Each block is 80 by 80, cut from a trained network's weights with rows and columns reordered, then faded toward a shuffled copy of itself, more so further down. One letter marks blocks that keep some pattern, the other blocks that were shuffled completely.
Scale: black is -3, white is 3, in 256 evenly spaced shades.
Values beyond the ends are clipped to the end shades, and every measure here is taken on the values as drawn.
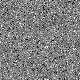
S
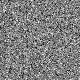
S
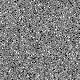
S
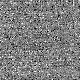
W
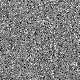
S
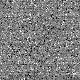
W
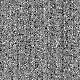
W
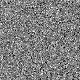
W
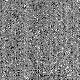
W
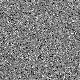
S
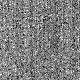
W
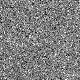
S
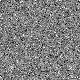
S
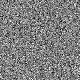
W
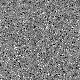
S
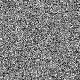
W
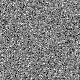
S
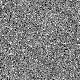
S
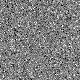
S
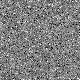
S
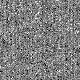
W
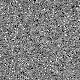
S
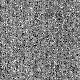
W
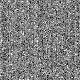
W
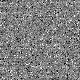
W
